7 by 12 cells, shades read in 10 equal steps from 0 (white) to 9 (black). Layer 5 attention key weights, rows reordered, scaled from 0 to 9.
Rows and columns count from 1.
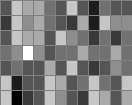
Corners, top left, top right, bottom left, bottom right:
6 6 2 3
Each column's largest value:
7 9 7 6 6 6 7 7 8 6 7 6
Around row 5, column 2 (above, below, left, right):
4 8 6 6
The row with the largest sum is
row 5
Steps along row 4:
down down up up down same down up same down up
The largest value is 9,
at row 7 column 2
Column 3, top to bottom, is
3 4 3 0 6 6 7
